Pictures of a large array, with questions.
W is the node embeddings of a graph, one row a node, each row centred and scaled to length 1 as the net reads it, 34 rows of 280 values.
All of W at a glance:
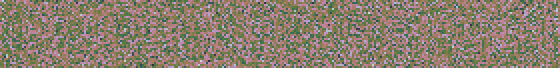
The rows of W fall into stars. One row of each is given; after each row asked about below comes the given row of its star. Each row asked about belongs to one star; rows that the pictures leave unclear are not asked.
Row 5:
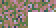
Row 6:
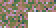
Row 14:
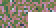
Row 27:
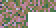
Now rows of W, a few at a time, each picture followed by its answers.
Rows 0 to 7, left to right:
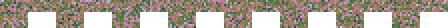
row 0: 14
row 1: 5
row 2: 27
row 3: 6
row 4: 14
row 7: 5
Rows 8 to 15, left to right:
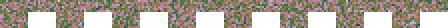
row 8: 27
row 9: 14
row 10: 5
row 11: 14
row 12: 5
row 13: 6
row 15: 14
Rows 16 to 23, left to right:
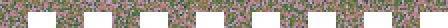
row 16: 6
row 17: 5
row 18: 27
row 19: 14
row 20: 27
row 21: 6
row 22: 14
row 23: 14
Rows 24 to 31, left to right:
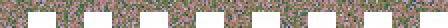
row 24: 27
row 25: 6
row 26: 14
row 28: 27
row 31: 5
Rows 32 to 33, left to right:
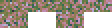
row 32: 27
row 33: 5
